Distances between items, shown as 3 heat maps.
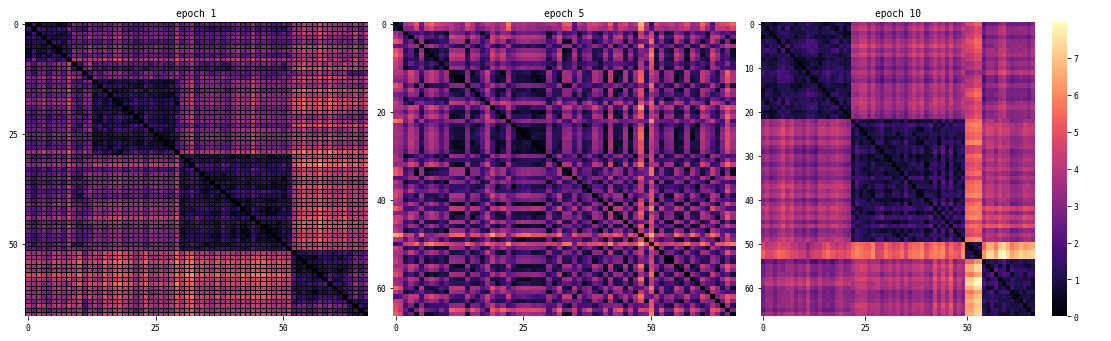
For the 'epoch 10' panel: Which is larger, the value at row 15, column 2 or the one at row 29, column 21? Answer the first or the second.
the second
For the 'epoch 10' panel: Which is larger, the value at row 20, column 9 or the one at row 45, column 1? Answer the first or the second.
the second
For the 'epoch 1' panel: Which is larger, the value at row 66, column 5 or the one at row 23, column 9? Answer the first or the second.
the first
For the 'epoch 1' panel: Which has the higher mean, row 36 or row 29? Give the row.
29
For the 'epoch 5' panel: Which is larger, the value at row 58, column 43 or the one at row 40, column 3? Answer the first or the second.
the second
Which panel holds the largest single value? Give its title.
epoch 10
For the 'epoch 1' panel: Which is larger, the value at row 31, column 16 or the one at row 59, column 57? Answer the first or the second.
the first
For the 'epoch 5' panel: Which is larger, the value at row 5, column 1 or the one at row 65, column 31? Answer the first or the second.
the second
